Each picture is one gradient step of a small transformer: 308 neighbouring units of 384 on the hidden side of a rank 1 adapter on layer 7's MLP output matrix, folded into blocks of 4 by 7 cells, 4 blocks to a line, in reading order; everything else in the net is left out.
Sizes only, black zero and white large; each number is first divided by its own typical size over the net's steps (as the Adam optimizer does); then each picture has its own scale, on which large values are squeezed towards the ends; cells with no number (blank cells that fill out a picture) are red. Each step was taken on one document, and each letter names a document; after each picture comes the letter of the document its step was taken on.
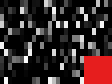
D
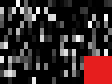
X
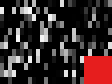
X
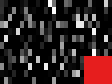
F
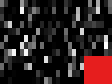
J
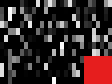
F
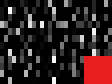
F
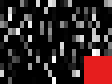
F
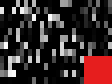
X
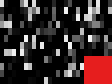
J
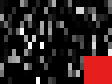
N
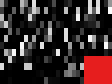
J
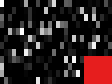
N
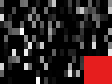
N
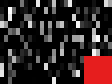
F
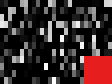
D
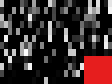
J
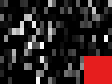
N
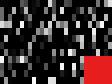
D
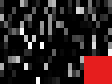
N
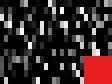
D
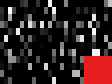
F
